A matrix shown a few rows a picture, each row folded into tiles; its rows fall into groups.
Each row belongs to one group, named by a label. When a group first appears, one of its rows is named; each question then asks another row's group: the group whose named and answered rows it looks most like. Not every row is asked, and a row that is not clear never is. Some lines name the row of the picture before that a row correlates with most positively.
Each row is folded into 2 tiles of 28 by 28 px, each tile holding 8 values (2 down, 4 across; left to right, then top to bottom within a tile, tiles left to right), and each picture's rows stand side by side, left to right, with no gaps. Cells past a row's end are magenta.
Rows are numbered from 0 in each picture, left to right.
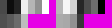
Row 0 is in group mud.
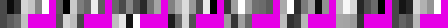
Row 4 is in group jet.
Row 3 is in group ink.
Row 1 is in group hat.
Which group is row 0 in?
mud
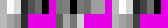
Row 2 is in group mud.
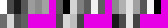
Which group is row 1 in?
hat
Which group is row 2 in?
ink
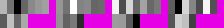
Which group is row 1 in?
jet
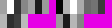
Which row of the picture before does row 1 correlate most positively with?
1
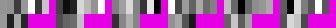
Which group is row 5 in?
hat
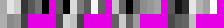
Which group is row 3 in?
mud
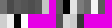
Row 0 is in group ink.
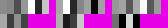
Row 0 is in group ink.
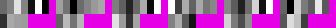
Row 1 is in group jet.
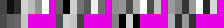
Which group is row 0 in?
mud
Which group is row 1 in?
hat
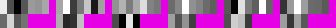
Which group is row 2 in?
ink
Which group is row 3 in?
jet
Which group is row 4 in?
hat
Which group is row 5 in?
jet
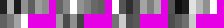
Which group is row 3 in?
mud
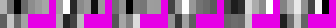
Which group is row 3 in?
jet
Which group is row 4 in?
mud
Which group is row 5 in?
ink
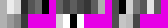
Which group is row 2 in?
hat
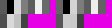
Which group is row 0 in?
hat
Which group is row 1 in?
hat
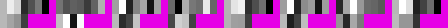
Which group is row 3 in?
hat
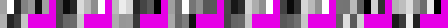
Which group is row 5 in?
mud
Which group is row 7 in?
ink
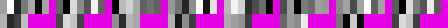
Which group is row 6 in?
ink
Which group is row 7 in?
hat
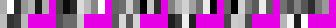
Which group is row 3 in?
ink
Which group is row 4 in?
hat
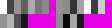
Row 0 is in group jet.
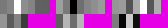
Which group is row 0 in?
jet
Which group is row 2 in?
ink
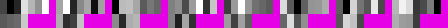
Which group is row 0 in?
mud
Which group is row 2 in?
jet
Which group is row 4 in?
jet
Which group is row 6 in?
hat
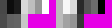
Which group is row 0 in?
mud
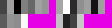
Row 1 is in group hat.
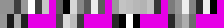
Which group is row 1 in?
hat
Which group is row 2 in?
ink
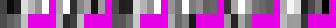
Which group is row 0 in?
mud
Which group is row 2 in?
mud
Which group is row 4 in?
jet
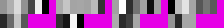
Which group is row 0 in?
ink
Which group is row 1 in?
ink
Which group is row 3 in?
jet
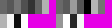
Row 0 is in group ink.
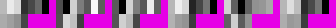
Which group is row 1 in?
hat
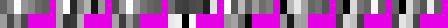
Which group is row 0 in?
jet
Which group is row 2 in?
jet
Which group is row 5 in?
jet
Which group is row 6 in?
hat
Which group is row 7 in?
hat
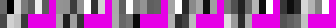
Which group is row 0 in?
hat
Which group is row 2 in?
jet
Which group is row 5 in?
mud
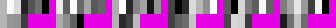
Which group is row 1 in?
jet
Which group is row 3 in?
mud
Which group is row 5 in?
ink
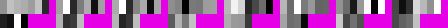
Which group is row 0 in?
ink
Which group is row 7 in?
mud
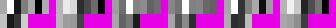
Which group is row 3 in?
jet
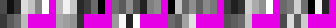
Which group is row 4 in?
mud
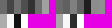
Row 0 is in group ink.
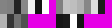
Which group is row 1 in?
ink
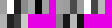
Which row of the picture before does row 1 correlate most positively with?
0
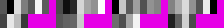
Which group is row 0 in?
hat
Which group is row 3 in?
ink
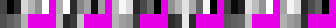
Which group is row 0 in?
mud
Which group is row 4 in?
mud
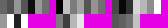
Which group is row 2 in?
mud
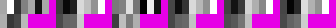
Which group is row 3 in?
mud
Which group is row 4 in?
mud
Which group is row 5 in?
mud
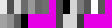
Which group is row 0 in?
jet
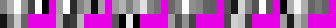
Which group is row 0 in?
ink
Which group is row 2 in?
ink
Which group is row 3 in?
jet
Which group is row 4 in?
hat
